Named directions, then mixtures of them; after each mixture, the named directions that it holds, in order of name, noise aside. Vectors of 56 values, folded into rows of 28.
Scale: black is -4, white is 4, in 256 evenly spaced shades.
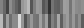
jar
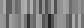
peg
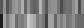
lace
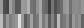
jar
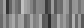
jar, lace, peg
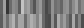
jar, lace, peg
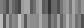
jar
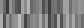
jar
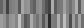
jar, lace, peg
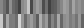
jar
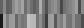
lace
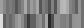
jar, lace, peg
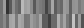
jar, lace, peg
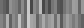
jar, lace, peg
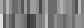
lace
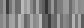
jar, lace, peg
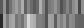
lace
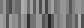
peg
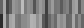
lace, peg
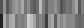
lace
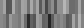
peg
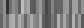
jar, lace, peg
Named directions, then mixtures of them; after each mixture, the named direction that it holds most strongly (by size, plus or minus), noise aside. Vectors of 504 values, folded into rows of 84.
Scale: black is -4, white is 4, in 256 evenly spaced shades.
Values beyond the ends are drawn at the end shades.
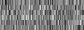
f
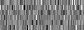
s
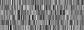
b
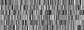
f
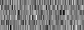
b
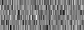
b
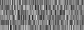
b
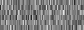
f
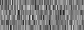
b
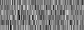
b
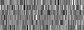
s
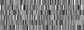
s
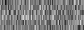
f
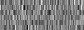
s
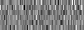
s
